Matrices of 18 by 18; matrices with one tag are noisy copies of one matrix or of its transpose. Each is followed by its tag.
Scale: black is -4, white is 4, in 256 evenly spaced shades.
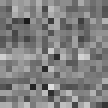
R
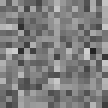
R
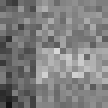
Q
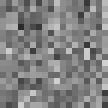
R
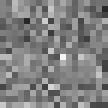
R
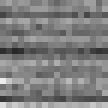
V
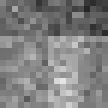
Q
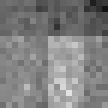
Q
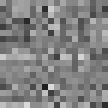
R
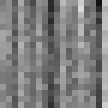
V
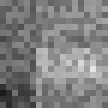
Q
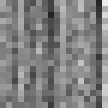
V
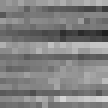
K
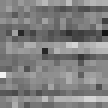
K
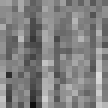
K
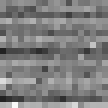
V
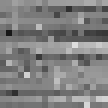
K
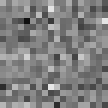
R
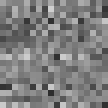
R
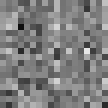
R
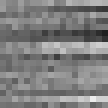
K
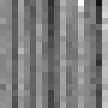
V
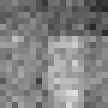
Q
